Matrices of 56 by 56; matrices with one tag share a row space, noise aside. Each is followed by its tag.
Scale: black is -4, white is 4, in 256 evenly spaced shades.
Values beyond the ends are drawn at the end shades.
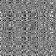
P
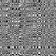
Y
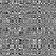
Y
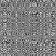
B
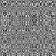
B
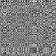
B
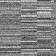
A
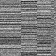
A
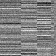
A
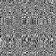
P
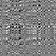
Y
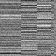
A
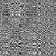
Y
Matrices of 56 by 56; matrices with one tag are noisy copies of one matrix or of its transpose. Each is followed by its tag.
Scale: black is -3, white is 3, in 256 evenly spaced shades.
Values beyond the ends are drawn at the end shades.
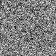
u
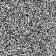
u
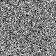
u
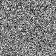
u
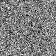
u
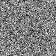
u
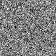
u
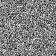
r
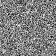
r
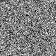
u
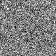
u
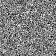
r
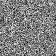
r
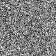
u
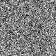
u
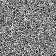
r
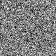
u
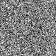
u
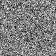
u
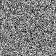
u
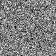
u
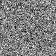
u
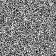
r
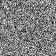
u
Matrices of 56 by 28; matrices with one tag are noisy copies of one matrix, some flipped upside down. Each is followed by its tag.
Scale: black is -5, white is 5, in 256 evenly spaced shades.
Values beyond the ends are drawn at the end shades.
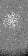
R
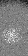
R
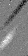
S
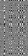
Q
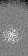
R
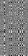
Q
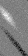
S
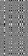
Q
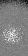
R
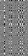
Q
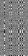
Q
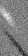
S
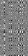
Q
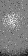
R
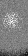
R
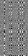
Q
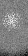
R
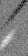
S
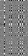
Q
